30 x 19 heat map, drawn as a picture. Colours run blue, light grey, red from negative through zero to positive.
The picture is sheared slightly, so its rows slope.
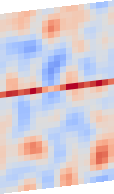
Overall the values sit about 50% of the way up the scale. Row 14 stands out from the rest. There is no overall slope.
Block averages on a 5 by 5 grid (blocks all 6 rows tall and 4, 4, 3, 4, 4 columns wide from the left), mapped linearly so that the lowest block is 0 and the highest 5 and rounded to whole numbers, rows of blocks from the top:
3 3 5 4 2 / 2 1 0 3 2 / 4 3 2 5 4 / 3 4 2 1 4 / 2 3 2 4 5
